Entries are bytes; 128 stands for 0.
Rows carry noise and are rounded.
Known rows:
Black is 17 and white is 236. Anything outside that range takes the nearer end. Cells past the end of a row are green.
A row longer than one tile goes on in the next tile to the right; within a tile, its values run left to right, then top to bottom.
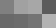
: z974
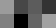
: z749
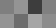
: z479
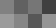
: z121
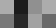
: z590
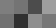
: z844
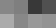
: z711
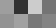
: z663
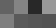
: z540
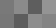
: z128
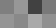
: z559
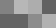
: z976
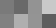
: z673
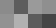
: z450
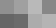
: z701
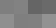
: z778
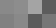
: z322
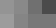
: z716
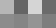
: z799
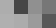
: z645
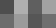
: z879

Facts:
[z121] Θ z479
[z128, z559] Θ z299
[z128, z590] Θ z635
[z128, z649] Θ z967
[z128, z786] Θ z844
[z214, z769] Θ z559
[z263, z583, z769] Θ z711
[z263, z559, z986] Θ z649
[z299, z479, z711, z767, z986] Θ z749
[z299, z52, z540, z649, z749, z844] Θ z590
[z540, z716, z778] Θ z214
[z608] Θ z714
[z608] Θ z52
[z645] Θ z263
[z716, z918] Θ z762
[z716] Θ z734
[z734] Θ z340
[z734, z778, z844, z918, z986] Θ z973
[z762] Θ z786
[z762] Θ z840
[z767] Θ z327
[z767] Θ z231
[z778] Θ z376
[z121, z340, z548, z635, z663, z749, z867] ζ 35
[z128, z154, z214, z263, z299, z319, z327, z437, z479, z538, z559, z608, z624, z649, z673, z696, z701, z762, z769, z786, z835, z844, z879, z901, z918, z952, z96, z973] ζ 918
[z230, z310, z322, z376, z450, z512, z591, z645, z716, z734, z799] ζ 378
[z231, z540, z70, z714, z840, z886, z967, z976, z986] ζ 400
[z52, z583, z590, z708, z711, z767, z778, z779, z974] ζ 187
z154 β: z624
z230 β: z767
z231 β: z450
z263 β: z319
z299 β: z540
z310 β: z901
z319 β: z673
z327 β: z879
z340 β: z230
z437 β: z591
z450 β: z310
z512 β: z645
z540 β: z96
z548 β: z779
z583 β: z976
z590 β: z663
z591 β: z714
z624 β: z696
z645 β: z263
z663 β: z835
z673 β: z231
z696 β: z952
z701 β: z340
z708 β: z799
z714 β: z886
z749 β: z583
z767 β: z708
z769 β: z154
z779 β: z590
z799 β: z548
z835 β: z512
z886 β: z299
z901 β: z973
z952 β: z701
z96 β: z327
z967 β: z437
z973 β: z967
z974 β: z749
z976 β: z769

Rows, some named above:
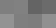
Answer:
z778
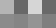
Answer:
z799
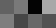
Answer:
z299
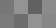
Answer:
z786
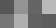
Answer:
z437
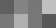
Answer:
z901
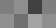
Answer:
z479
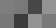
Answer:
z649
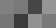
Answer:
z649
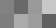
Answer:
z319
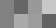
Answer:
z319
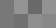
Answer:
z608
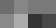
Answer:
z591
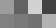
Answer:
z340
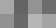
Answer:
z767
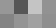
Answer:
z779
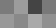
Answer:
z559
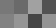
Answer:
z867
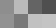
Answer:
z769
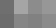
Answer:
z538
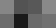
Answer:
z52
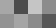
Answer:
z512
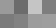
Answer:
z708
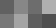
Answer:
z967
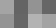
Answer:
z767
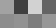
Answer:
z548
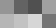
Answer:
z263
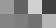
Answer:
z340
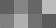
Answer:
z973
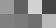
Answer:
z340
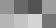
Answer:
z263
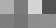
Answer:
z230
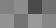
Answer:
z986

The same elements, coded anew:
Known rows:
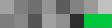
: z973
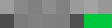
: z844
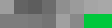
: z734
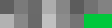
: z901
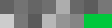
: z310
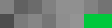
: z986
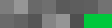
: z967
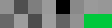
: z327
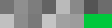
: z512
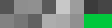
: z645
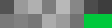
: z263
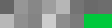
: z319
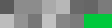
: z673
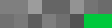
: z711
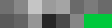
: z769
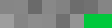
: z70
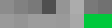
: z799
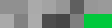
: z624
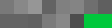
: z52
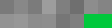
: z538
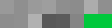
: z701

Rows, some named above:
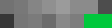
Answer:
z128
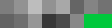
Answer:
z769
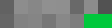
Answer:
z608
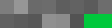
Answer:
z967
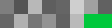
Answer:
z767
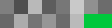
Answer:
z767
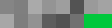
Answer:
z974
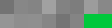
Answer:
z538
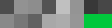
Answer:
z645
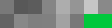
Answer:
z778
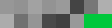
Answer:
z976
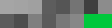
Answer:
z635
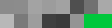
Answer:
z976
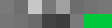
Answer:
z583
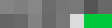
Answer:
z121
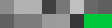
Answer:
z590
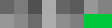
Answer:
z437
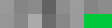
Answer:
z230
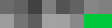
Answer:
z591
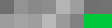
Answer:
z835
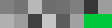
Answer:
z231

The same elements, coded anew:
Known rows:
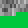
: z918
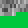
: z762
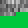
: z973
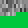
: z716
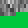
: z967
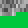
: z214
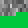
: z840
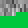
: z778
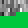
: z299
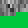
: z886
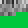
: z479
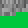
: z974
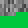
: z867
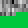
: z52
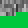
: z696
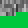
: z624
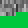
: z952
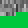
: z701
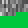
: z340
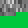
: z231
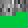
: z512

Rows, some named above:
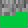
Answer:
z974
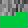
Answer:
z230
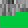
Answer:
z121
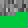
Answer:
z635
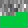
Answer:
z769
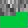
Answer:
z967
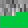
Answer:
z778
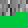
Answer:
z540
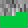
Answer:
z778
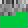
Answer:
z479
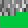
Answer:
z263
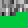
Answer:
z749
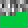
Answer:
z590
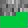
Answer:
z901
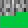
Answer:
z645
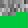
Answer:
z583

